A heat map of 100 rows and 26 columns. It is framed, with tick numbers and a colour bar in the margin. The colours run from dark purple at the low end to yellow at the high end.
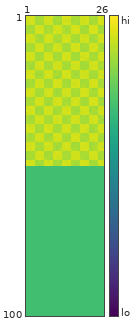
It is made of 2 by 1 panels. Panel 1,1: very high, checkered, faint in contrast. Panel 2,1: high, flat.
